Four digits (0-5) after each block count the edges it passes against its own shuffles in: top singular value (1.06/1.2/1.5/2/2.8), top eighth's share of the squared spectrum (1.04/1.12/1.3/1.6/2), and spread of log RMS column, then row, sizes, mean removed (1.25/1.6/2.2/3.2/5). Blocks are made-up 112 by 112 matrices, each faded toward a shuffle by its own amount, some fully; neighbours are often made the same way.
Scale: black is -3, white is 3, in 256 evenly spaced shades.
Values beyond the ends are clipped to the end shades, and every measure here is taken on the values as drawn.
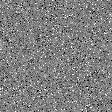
0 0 0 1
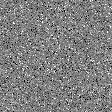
0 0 0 0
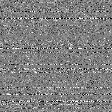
2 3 0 4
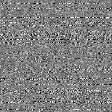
2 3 0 4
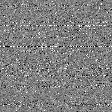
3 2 0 3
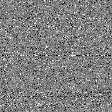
2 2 0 3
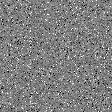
0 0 0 0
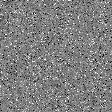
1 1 1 0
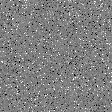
0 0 0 0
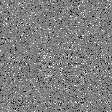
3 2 1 1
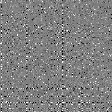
5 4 2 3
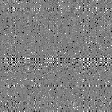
5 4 2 3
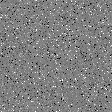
0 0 0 0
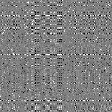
5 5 3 3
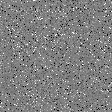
2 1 1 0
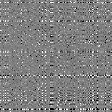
5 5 3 4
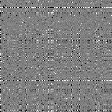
5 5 3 3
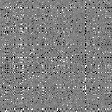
5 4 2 3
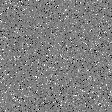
0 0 0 0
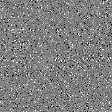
4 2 1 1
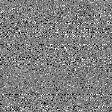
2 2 0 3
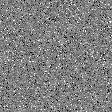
0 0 0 0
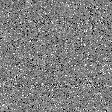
0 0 0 2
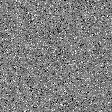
0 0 0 0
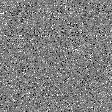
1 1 0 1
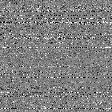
2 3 0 4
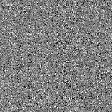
4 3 2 2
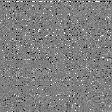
4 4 2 3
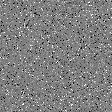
2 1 0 0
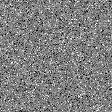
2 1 0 0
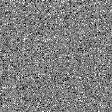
3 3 1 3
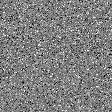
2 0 0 0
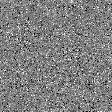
2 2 0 1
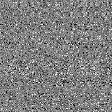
3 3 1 3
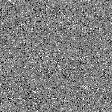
3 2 0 2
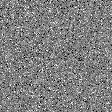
1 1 0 0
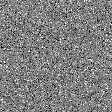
1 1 0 1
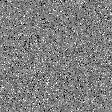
1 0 0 0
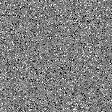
2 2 0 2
